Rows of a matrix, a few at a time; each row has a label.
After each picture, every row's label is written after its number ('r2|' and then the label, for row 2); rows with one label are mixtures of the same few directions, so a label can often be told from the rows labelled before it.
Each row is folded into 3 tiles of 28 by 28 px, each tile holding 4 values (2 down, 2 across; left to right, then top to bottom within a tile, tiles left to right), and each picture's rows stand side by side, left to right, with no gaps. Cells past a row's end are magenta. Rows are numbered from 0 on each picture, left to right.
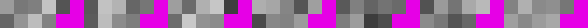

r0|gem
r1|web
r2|gem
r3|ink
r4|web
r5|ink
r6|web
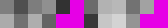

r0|ink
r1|web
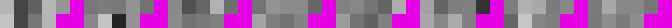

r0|web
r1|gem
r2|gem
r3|web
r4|gem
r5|ink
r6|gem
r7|web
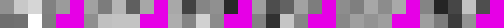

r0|gem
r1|ink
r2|ink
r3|gem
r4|ink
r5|gem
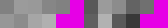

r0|web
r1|web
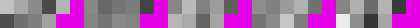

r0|ink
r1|ink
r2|web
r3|gem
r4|web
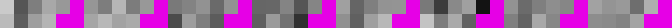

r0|web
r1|ink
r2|web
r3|web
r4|web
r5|ink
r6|gem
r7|ink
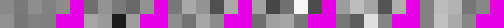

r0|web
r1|gem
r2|gem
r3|gem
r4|gem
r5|gem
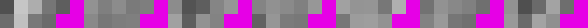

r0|web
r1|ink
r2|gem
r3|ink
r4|ink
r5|web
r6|gem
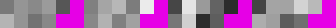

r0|web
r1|ink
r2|web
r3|ink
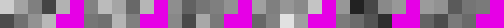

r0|ink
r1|gem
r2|gem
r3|web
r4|web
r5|ink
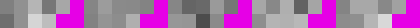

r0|web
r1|web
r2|gem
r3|ink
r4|web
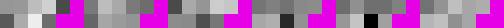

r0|gem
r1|web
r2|ink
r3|gem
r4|gem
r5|ink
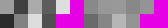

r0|web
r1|web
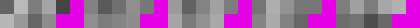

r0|web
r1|gem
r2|web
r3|web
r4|ink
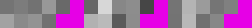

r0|ink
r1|web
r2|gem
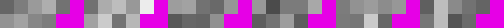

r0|ink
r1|ink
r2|ink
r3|web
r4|gem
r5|web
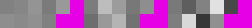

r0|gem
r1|gem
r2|gem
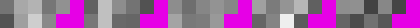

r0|web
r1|web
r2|web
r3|gem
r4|ink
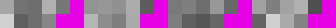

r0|web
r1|web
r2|ink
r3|gem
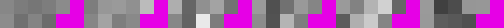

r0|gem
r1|ink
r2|gem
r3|gem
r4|gem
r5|web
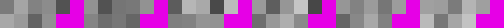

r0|web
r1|web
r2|gem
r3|gem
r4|web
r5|web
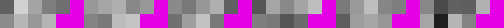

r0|web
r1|web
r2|gem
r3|ink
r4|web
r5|gem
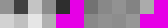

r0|ink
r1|ink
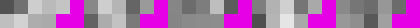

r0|ink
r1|gem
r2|gem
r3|web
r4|gem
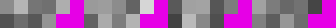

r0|ink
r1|ink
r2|web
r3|ink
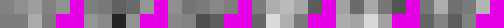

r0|gem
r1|gem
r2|web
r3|gem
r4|ink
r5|ink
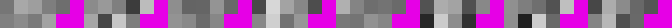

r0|web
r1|gem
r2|gem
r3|web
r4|ink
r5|web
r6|gem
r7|web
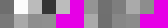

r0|gem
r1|web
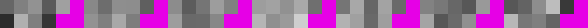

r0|web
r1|ink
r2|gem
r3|web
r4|web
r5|gem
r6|ink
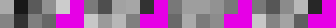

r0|web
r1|ink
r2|gem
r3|ink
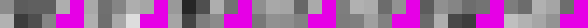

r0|gem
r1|web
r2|gem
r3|gem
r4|gem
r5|web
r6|ink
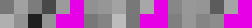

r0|gem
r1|gem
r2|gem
